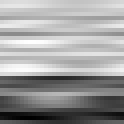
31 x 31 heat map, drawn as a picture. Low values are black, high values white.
The top part is higher, up to a seam about 60% of the way down. On average the colour sits 60% of the way up the scale. Streaks run across, left to right. There are no lone odd cells.
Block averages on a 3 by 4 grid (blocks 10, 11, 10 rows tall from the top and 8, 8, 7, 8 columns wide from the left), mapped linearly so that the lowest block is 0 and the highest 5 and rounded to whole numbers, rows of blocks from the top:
5 5 5 5 | 5 4 4 4 | 0 1 1 0
